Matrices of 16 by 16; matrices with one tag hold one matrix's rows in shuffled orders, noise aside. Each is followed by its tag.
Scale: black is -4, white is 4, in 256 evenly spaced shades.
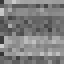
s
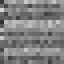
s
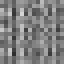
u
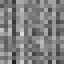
u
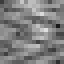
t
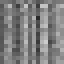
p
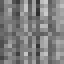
p
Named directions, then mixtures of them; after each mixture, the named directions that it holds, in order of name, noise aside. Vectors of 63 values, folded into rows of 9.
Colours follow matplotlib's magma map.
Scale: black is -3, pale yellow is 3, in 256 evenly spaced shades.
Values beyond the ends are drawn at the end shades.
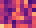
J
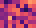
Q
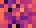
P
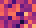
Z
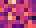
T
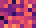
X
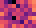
P, Q, T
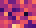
T, Z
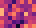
P, Z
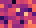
Q, X, Z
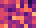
J, Q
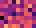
X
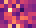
P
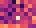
J, T, X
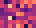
Q, Z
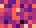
J, Z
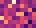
X, Z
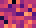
X, Z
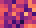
P, Q, Z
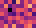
P, X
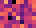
T, Z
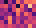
P, Q, X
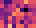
J, Q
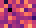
P, T, X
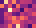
P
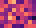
T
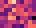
T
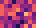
Z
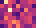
J, P
